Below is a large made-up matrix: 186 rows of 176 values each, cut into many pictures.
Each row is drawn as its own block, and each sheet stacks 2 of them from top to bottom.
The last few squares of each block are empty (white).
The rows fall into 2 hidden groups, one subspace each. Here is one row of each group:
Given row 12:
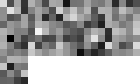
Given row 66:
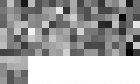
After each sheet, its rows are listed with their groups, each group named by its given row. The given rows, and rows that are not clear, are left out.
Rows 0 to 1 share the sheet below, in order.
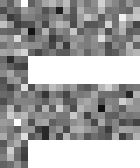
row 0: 66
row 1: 66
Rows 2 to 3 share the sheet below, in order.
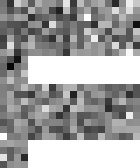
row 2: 66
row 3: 12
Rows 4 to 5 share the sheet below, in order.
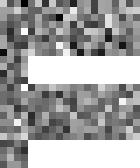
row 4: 12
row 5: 66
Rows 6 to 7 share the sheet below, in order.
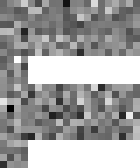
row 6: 12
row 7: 12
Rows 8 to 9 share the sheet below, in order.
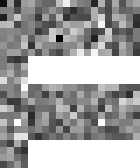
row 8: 12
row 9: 66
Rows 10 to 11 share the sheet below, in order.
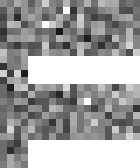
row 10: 12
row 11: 66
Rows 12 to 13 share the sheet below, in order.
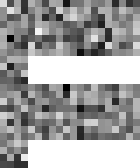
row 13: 12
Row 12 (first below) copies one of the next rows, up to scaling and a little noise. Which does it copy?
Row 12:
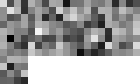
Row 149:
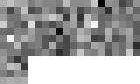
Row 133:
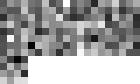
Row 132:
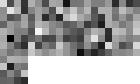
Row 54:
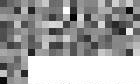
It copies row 132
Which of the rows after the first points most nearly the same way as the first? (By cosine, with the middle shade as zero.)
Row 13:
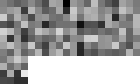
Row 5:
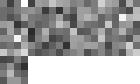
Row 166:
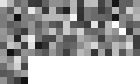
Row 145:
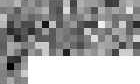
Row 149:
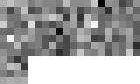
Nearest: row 166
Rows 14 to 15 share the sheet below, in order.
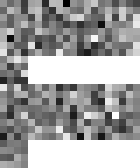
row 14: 12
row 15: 12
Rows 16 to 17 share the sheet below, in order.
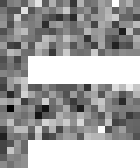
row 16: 12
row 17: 12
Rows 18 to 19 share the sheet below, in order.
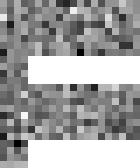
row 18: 12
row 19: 12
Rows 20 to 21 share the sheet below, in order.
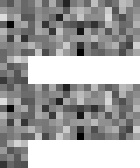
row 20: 12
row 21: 12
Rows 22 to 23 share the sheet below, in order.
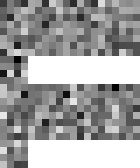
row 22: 12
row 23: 12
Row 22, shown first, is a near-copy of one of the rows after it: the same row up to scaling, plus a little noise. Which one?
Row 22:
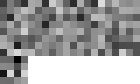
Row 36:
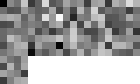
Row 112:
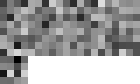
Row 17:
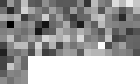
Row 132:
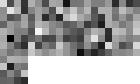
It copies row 112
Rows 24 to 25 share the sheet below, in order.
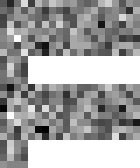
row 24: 66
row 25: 66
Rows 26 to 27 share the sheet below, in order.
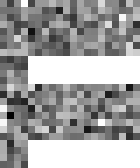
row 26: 66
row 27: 66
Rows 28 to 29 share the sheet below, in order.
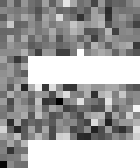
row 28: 12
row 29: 12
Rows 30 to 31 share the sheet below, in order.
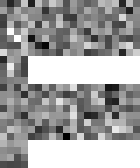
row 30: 66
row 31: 12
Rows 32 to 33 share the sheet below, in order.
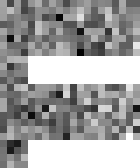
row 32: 12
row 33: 66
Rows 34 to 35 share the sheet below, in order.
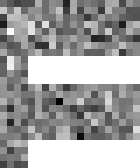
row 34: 66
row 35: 12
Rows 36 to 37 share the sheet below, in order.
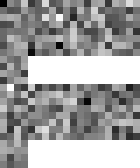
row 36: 12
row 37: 66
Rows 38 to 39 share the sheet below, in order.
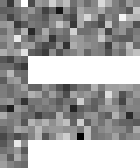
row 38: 66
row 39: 12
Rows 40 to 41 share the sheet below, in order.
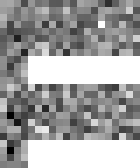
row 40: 66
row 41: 66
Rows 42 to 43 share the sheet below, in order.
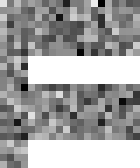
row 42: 12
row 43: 66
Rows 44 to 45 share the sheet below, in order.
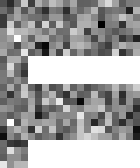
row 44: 66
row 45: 12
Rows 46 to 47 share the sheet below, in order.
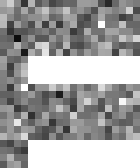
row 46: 66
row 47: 66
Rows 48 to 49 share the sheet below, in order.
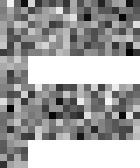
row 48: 66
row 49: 12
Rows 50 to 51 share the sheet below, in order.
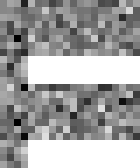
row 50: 66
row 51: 66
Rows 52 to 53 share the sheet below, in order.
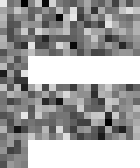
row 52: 12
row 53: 12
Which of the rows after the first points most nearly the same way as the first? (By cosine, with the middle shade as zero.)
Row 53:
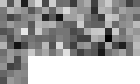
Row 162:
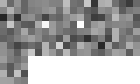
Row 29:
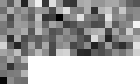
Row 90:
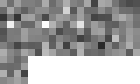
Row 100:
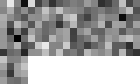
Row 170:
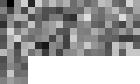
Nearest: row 29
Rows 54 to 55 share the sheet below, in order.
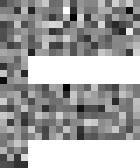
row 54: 12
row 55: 12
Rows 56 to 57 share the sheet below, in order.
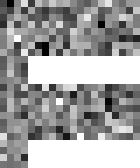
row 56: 66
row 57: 12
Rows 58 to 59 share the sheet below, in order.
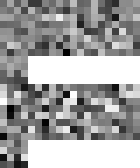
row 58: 12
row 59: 12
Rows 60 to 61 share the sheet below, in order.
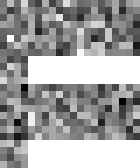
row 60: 12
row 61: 66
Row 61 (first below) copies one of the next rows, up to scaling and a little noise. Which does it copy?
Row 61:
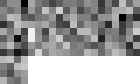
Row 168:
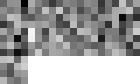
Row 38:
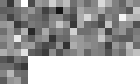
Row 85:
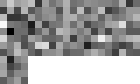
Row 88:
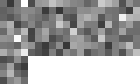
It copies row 168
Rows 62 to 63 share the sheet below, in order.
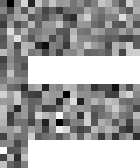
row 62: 66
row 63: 12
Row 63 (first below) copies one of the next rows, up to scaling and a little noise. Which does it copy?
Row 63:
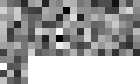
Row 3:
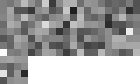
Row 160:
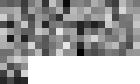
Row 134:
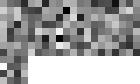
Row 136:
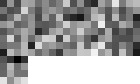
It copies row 134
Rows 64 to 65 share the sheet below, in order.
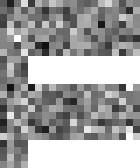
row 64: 66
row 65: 66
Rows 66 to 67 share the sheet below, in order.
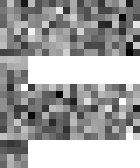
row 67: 66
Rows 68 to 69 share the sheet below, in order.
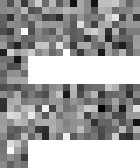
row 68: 12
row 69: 66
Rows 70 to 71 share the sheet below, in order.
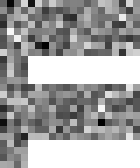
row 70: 66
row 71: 66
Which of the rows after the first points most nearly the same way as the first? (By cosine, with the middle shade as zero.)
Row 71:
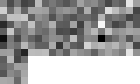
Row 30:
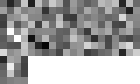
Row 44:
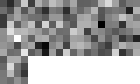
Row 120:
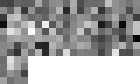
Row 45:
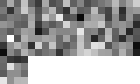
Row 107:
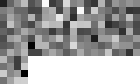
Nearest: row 30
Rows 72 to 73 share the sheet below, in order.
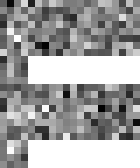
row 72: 66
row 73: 66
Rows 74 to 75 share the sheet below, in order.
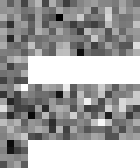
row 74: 12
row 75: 66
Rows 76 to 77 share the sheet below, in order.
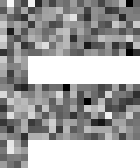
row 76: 66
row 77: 66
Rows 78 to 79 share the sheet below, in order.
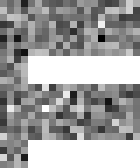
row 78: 66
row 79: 12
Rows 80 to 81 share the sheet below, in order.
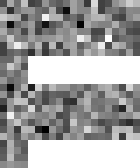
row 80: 12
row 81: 66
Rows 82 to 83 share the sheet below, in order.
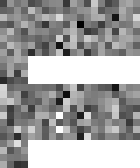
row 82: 12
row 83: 12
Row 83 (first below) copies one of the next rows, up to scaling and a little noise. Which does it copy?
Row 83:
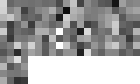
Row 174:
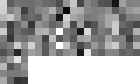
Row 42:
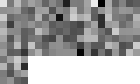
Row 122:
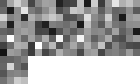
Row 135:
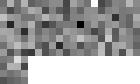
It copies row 174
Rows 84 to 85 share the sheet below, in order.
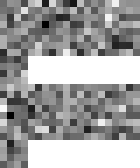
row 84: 12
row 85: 66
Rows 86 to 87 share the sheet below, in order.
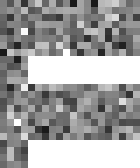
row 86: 12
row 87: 66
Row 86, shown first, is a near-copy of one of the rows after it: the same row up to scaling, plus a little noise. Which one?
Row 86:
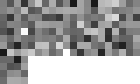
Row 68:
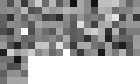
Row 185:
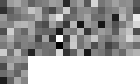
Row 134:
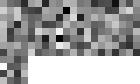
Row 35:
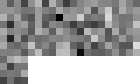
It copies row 68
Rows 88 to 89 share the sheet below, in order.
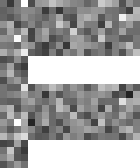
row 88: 66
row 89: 66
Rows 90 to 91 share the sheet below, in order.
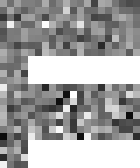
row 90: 12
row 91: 12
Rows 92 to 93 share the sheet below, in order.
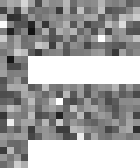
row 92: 66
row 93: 12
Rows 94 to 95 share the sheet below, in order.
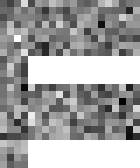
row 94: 66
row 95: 66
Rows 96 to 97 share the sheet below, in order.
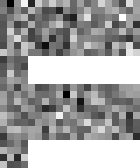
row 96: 66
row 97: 12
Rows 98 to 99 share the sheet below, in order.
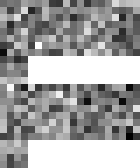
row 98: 12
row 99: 66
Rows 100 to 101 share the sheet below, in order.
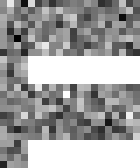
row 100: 66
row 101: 12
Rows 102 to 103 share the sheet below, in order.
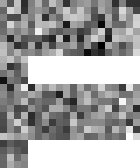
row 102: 12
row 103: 66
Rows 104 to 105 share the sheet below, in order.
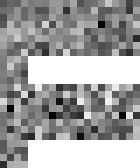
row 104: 66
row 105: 12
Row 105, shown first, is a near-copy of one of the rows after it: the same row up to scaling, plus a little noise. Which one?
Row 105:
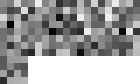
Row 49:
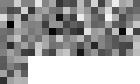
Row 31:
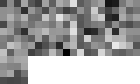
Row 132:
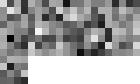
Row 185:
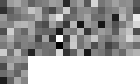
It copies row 49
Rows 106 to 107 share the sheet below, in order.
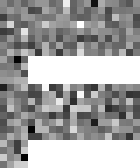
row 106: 12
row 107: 12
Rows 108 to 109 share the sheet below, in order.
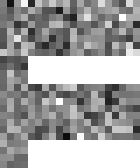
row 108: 66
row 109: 12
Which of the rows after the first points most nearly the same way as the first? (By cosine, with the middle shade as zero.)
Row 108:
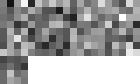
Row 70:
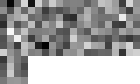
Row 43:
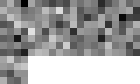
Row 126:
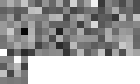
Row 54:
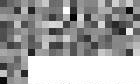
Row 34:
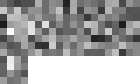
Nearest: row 70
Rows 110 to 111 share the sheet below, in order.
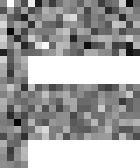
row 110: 66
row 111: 66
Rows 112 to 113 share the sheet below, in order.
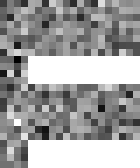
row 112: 12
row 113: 66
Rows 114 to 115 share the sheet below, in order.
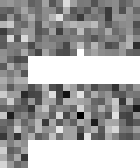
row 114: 12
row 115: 12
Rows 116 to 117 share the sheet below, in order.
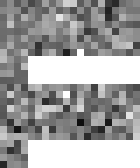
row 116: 12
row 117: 12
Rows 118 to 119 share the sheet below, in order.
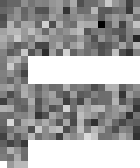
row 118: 66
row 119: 12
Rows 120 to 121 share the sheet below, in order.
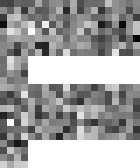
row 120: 66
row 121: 12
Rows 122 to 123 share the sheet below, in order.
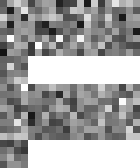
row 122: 12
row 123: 66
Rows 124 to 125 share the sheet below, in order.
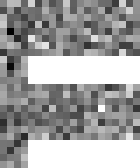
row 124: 66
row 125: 66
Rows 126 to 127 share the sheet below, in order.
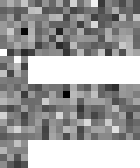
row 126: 12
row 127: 12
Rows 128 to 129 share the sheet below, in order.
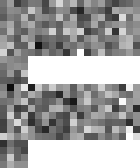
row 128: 12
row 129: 66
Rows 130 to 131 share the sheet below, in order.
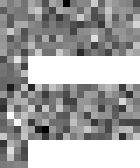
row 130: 12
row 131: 66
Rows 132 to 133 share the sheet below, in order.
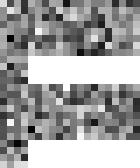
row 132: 12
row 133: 12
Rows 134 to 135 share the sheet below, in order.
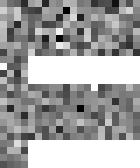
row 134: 12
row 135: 12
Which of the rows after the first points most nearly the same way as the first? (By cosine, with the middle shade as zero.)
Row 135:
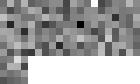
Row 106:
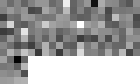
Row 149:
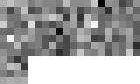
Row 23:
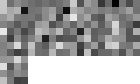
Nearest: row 149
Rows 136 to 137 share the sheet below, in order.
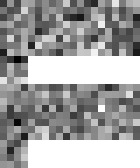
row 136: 12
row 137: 66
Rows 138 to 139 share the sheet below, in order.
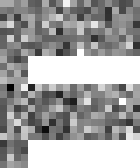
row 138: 12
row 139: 66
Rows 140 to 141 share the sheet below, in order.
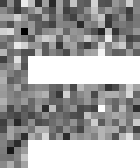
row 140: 12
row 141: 66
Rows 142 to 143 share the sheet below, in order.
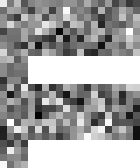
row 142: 12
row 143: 12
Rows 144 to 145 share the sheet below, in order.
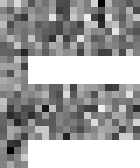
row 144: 12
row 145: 66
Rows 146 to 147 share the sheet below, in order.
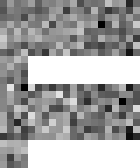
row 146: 66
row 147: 66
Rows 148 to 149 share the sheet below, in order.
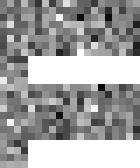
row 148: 12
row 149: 12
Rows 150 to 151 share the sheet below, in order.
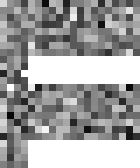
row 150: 12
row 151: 66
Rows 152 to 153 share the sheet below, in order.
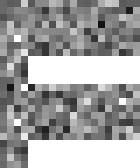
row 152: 66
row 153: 66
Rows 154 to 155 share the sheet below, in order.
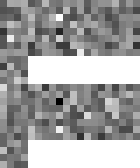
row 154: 12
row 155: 12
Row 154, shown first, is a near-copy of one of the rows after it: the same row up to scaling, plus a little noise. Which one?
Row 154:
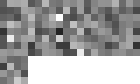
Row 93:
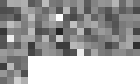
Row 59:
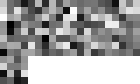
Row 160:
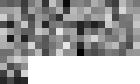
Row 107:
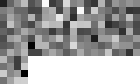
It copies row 93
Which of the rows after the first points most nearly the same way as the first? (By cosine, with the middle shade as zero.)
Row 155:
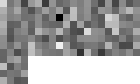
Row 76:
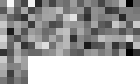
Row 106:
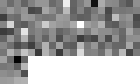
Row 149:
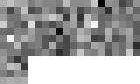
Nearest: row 76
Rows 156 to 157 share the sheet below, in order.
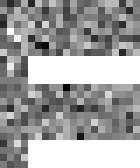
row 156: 66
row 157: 12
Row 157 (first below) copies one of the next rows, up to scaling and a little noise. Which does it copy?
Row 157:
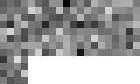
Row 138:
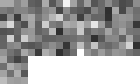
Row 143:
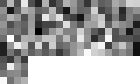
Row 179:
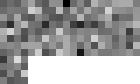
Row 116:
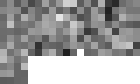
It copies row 179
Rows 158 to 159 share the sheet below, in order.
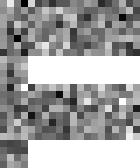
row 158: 66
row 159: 66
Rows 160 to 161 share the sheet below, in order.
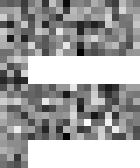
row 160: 12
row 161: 12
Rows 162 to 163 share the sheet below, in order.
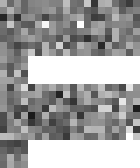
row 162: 12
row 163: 66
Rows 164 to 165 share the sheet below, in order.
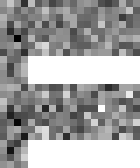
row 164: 66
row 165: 66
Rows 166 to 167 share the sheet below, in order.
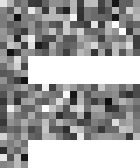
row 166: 12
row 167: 12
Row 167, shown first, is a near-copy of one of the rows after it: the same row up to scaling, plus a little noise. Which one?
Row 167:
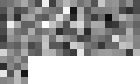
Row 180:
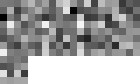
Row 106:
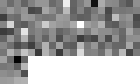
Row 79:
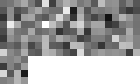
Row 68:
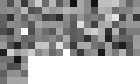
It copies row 79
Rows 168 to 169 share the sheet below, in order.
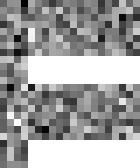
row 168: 66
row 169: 66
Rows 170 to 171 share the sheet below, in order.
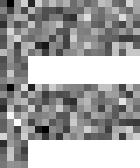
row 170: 66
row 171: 66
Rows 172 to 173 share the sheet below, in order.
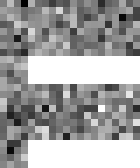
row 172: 66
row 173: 66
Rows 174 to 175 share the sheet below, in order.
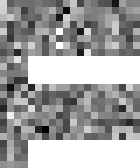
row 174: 12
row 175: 66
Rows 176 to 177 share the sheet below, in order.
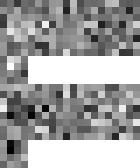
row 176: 66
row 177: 66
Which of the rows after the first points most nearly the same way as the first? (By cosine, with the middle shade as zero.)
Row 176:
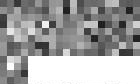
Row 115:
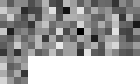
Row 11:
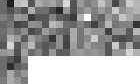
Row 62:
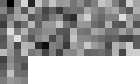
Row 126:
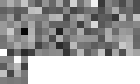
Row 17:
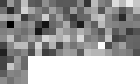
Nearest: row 62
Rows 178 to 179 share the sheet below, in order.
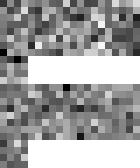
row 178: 12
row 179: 12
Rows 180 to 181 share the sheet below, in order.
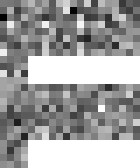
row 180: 12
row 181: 66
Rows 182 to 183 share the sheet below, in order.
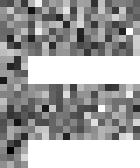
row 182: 12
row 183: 66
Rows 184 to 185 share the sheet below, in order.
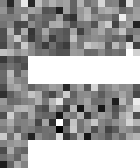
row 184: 66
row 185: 12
